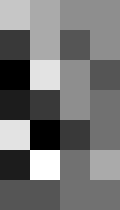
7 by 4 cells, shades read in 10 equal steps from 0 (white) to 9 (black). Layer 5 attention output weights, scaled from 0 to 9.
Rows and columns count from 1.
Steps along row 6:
down up down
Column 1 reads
2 7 9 8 1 8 6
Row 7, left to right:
6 6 5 5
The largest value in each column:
9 9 7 6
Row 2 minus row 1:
5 0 2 0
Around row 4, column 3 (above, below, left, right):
4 7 7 5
